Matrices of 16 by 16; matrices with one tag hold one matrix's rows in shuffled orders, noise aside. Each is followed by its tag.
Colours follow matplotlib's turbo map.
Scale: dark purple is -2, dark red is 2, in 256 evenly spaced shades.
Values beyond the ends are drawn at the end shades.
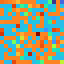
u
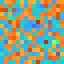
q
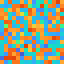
q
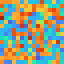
u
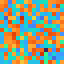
q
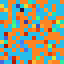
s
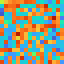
u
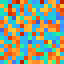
q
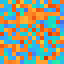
u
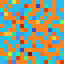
s
